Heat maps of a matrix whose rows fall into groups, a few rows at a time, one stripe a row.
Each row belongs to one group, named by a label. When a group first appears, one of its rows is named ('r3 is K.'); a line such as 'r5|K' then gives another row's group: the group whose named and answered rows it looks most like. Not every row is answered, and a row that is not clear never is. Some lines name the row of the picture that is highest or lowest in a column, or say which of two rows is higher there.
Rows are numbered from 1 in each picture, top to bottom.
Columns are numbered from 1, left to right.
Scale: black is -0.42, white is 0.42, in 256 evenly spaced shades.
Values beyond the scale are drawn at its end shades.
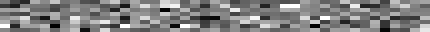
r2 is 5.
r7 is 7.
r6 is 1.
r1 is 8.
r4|8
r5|5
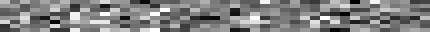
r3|8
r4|1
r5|5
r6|1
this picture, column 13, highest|8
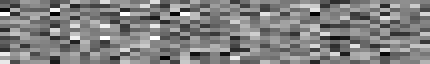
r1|1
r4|7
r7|1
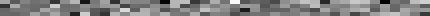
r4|8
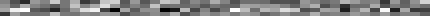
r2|1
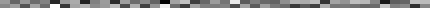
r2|8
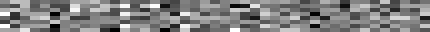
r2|1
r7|7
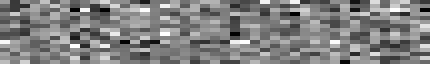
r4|5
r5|8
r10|8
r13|5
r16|1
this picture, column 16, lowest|11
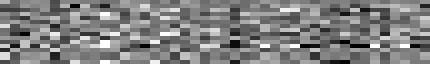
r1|7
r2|8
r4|1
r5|8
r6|5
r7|7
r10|8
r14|7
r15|7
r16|1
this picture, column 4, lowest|12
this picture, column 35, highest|9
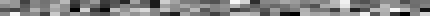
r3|8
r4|5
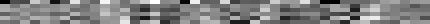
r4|1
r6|1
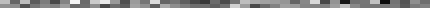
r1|1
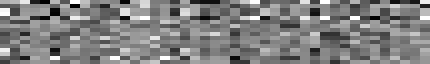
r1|5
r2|8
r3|7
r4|7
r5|5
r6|8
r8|8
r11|5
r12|1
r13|7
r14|7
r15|8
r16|1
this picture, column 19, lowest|15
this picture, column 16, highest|10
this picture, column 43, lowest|2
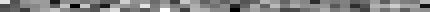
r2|8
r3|8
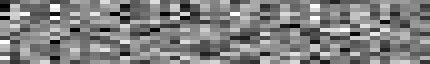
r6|1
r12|1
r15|7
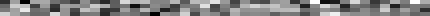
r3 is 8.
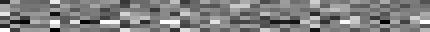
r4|7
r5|5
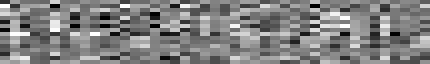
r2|7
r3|1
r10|5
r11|5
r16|5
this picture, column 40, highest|2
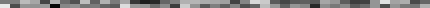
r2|7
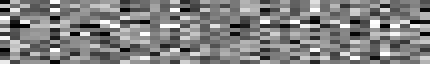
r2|1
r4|5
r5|7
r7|8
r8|7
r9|8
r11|5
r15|5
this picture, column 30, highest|6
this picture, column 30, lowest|11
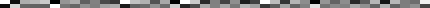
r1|7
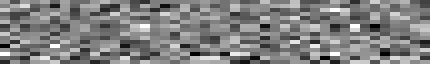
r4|8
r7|5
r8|5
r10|5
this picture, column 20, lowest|14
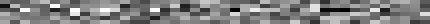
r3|1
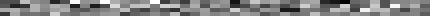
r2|8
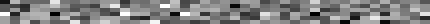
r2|8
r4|7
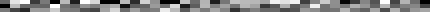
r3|8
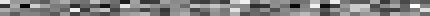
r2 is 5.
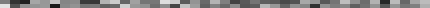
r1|8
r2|7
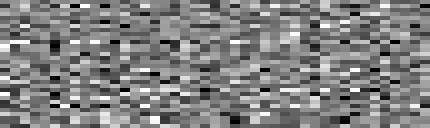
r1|5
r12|7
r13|7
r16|8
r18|5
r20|7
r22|8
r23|5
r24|7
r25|1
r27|8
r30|1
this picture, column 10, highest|11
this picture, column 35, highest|6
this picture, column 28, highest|2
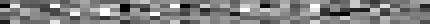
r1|5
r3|1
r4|1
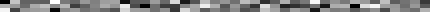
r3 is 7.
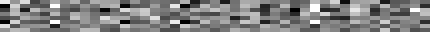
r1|1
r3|5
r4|5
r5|1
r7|7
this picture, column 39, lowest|1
